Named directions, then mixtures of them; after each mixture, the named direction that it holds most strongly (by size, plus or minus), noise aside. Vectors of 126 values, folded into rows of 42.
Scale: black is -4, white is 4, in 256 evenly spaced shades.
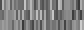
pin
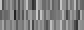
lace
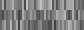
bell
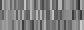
pin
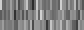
lace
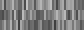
bell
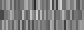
pin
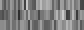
bell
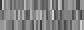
pin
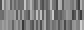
pin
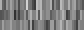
lace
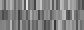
bell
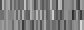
pin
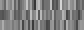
lace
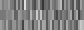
pin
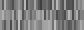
bell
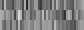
bell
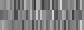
pin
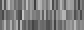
bell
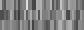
lace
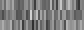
pin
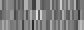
lace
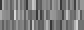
lace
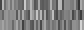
pin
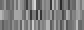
lace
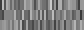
pin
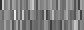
lace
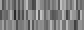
lace
